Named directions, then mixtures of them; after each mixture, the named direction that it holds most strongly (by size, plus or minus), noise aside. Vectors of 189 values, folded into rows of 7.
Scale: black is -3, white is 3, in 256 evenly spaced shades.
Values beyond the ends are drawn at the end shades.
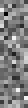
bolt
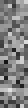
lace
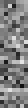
lace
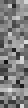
lace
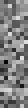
lace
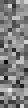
lace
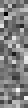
bolt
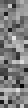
lace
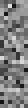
lace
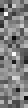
bolt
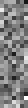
bolt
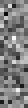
bolt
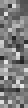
lace
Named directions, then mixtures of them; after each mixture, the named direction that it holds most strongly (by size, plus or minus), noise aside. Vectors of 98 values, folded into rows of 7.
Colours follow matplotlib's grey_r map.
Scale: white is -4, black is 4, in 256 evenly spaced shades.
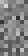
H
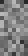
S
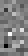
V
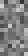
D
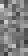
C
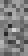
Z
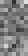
S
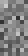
H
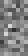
Z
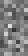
Z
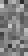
D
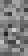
Z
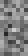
Z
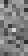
Z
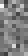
C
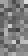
Z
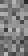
S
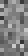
D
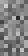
H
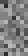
H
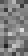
V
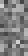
D
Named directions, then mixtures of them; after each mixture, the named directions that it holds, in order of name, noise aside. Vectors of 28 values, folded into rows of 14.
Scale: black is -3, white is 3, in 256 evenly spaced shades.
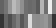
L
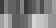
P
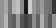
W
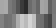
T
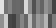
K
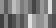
K, L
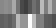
L, T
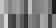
K, W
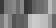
L, P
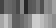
P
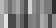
K, W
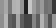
W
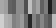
L, W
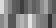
K, T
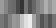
T, W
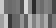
K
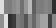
K, W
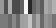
K, W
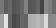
K, P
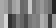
K, W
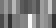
L, T
